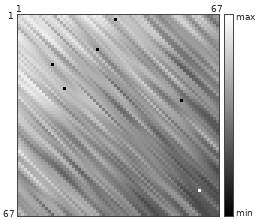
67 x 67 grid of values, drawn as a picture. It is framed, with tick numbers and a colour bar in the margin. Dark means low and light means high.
Lone odd cells: 6, 1 higher and 5 lower than their neighbours. Histogram: bell-shaped. Odd rows or columns: none. Ninth with the highest average: top left. Grain: diagonal, down to the right. Slope: up to the top left. Ninth with the lowest average: bottom right.
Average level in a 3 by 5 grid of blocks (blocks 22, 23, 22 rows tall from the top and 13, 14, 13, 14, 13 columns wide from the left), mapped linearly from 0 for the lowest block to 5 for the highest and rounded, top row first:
54432 / 43221 / 32110
